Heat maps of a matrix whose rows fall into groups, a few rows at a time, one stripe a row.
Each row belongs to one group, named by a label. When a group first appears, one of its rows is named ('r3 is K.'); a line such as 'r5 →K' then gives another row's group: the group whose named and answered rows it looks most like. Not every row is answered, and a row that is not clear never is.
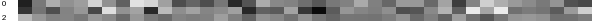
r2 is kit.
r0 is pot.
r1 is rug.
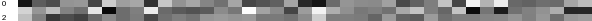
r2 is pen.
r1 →kit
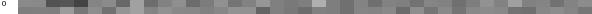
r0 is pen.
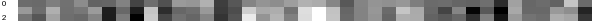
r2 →kit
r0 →kit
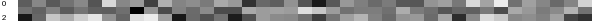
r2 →pot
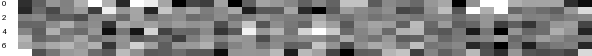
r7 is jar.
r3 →kit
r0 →pot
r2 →pen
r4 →kit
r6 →kit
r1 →rug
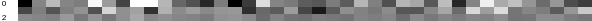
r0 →pot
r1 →rug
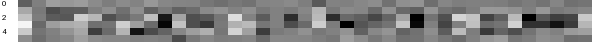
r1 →pen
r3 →jar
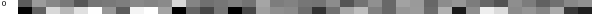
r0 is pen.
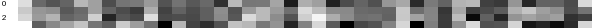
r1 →kit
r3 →jar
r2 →kit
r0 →jar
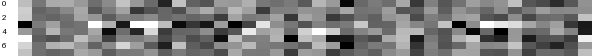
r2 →jar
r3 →pot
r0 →jar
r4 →kit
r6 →jar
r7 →jar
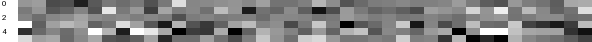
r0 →pen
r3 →jar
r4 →pot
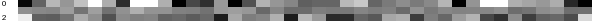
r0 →pot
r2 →jar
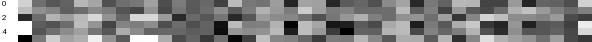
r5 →pot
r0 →jar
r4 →jar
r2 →pot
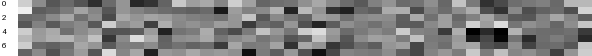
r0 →pen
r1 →jar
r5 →kit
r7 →rug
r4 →kit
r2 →kit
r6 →jar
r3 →rug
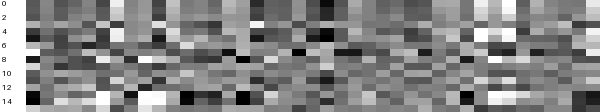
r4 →rug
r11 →rug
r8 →pot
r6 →pen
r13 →pot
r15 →kit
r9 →pen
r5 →rug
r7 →jar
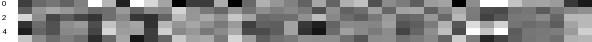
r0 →pot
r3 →rug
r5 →pen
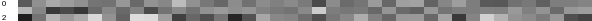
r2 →pot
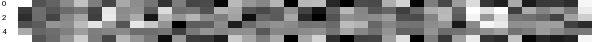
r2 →rug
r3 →pot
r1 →rug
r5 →jar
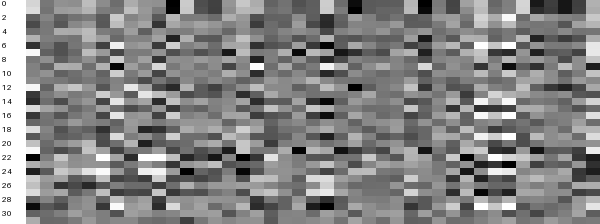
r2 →rug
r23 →kit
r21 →jar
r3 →rug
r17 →kit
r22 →pot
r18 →pen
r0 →jar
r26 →pen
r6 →rug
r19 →rug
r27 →kit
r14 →rug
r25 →kit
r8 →rug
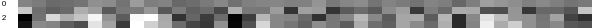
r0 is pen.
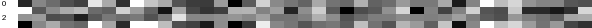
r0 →pot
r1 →jar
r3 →pot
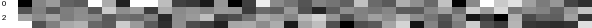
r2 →kit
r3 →jar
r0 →pot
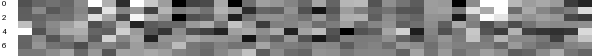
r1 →rug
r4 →jar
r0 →pot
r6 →pen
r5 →rug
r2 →pot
